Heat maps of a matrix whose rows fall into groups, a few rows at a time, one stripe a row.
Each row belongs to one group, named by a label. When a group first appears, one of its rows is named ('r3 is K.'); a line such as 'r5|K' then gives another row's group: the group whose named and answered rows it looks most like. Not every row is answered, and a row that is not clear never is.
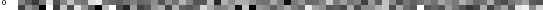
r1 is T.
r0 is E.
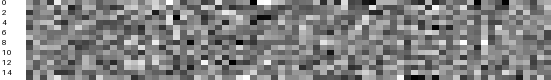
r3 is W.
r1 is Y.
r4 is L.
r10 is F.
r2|T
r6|F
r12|Y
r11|L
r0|L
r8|Y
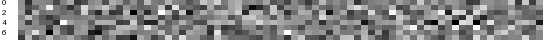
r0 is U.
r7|F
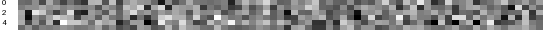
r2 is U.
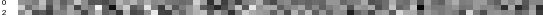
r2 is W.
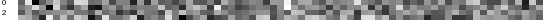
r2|F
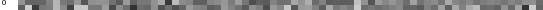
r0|W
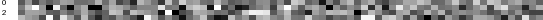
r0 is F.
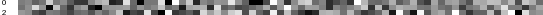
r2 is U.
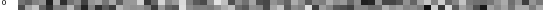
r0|T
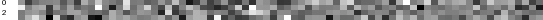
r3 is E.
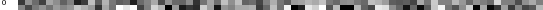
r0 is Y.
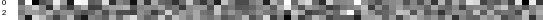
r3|U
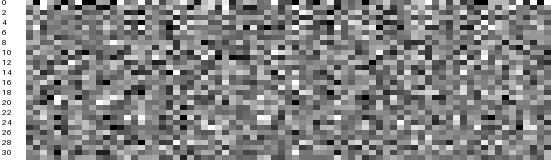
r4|F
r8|L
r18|F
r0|U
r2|F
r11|Y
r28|F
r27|T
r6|F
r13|L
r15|Y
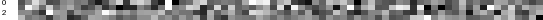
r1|F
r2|L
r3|F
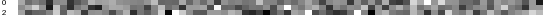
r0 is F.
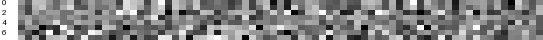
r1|U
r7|L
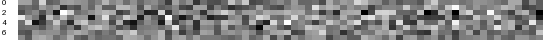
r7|U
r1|Y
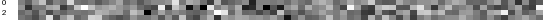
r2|T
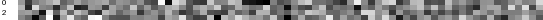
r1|U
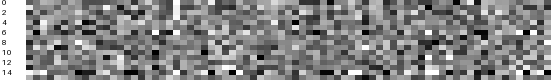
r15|L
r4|U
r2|F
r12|L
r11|T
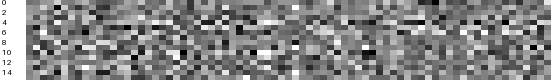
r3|Y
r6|Y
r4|L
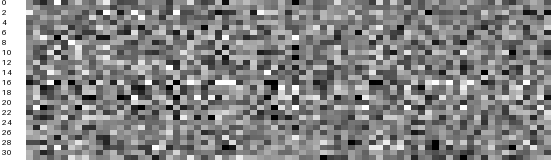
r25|U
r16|T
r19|W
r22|T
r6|W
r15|F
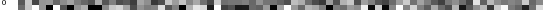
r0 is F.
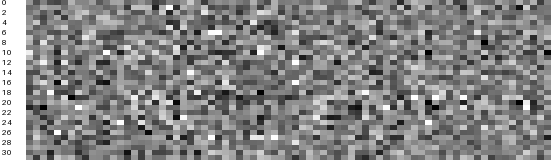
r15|F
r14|T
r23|W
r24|T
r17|T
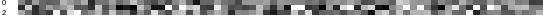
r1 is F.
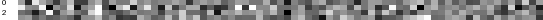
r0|U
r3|F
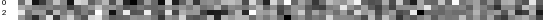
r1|F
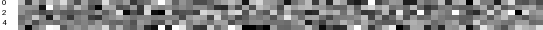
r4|F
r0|L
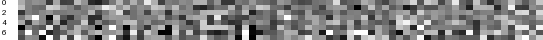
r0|Y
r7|T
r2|T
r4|Y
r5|T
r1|L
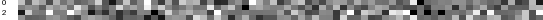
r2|F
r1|L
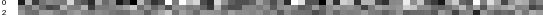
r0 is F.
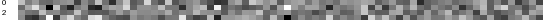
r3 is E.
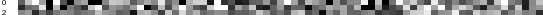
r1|T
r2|F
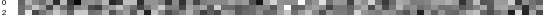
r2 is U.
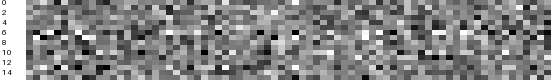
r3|L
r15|U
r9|W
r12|W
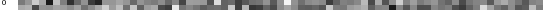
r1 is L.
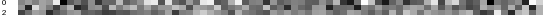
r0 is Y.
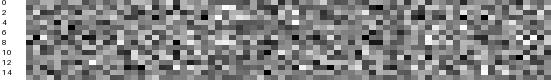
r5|Y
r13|F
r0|U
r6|T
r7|U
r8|T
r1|T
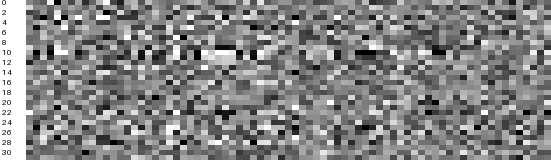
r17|Y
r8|W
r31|U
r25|L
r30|Y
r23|E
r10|L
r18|T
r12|T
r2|T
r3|E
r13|Y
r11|L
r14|E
